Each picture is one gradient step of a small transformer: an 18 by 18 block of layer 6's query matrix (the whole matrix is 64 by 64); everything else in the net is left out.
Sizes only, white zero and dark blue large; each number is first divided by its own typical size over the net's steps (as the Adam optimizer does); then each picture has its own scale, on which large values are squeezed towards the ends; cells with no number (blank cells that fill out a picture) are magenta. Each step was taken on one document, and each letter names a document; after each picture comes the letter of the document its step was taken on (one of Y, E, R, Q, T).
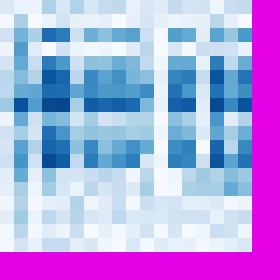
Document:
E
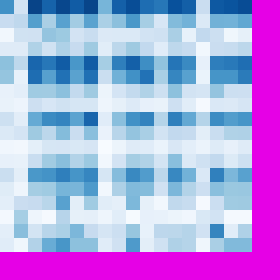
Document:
E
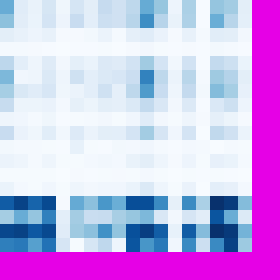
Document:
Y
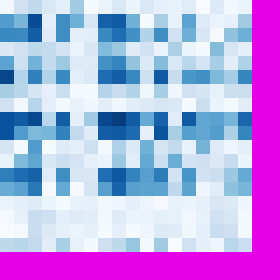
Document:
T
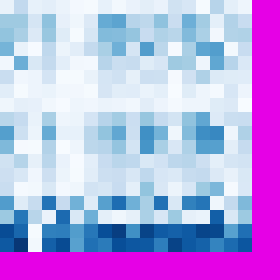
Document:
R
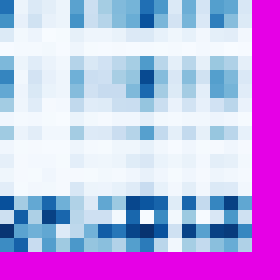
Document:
Y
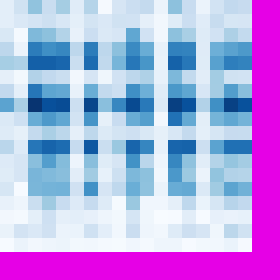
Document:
E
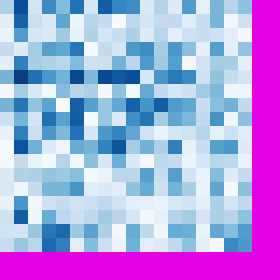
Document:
E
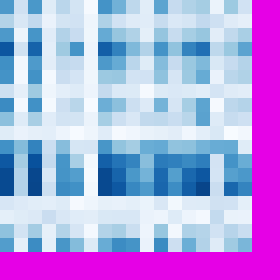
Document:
T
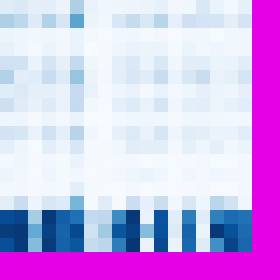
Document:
Y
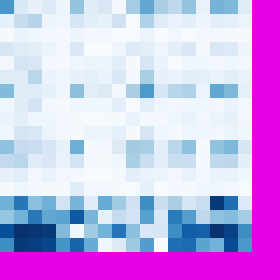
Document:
Y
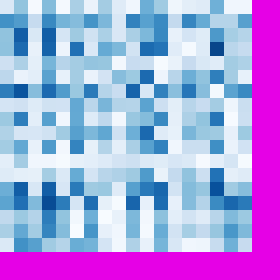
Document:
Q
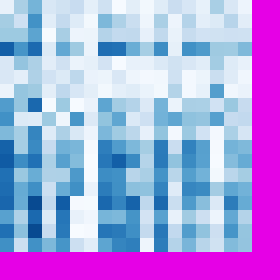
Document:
T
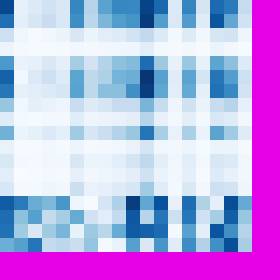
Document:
Y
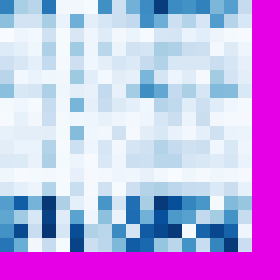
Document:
Y
